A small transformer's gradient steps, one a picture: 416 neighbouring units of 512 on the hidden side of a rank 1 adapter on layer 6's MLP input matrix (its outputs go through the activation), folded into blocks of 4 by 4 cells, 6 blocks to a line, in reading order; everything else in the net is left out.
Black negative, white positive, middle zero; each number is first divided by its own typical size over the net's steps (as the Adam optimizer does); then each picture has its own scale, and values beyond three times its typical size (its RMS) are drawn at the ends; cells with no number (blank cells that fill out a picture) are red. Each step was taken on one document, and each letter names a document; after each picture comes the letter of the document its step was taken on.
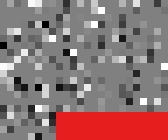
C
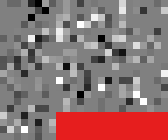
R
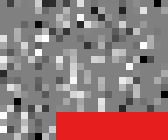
R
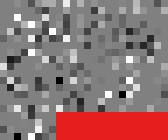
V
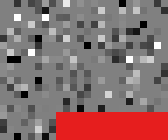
V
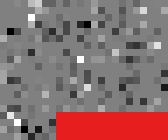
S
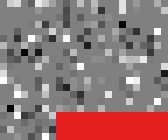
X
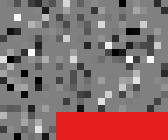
V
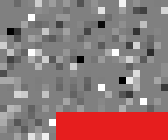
S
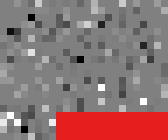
S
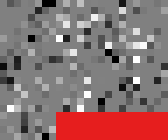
R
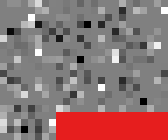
S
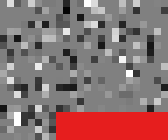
C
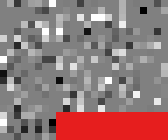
R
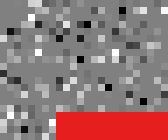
S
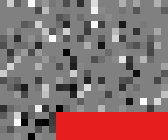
C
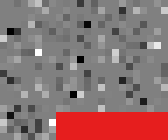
S
